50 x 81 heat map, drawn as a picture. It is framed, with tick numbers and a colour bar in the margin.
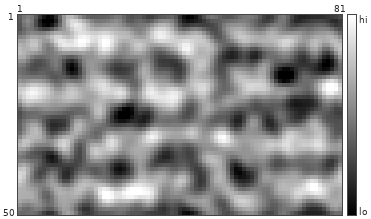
Slope: none. Lone odd cells: none. Stripes: horizontal, repeating 4 times. Average level on the scale: 50%. Seam: none.
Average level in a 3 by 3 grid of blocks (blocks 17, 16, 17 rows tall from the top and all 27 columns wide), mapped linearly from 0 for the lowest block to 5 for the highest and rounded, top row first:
4 3 0
5 5 2
2 2 3
